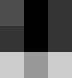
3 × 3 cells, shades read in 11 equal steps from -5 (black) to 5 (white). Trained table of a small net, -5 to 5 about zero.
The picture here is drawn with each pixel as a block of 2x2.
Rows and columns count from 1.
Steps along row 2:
down up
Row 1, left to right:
-2 -5 -3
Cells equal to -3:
3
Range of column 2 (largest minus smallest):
6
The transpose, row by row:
-2 -3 3 / -5 -5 1 / -3 -3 3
